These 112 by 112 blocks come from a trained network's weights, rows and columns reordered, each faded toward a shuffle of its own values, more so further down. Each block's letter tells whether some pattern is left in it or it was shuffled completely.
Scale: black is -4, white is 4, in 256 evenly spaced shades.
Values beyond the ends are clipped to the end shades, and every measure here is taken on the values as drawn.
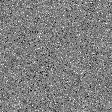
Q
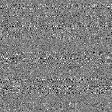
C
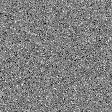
Q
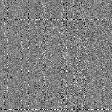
C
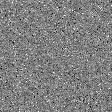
Q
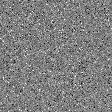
Q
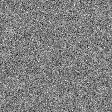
Q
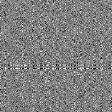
C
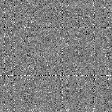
C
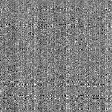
C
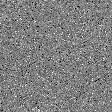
Q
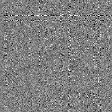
C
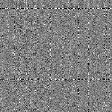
C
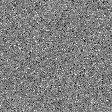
Q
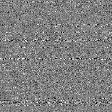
C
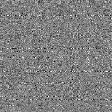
C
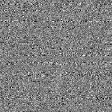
C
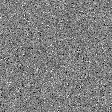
Q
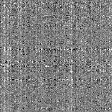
C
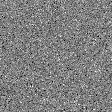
Q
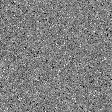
Q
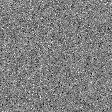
Q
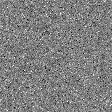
Q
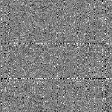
C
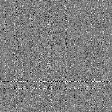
C
